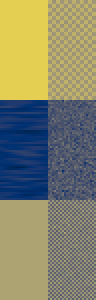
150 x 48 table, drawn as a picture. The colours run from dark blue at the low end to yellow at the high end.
The table splits into 3 rows of 2 panels. Panel 1,1: very high, flat. Panel 1,2: high, checkered. Panel 2,1: very low, streaked across, faint in contrast. Panel 2,2: low, fine-grained. Panel 3,1: high, flat. Panel 3,2: middling, checkered, strong in contrast.
